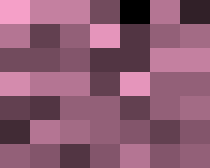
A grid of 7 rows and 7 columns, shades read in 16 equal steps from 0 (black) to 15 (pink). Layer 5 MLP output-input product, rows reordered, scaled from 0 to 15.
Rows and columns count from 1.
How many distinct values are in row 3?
4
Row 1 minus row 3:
8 5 4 2 -5 -1 -9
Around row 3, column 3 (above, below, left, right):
9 11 7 5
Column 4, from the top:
7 14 5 6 9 9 8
